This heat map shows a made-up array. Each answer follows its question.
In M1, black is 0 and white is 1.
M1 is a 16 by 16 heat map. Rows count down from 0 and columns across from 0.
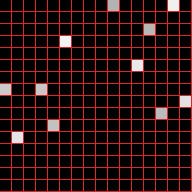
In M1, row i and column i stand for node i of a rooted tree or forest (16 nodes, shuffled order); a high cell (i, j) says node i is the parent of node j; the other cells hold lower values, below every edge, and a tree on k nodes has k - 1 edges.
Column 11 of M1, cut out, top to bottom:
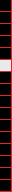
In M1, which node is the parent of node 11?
5
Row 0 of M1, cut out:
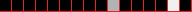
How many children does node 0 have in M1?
2
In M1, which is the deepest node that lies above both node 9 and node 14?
0
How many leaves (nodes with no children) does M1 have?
7
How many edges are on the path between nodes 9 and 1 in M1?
6
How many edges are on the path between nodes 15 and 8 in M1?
1
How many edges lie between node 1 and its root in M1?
4
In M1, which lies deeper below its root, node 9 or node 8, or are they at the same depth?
node 9
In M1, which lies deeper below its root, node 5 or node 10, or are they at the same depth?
node 5
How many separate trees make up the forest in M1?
5
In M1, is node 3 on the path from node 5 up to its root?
yes
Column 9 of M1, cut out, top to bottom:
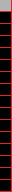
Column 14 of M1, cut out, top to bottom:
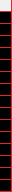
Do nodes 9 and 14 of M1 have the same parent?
yes
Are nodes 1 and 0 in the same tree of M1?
yes
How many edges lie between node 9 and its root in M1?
2
